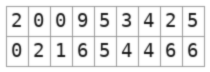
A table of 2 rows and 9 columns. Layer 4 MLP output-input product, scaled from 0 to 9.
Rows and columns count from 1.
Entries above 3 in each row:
4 6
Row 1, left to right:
2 0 0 9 5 3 4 2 5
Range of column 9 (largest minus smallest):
1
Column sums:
2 2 1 15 10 7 8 8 11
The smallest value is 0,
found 3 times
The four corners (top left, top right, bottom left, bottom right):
2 5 0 6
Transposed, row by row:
2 0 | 0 2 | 0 1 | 9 6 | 5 5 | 3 4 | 4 4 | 2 6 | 5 6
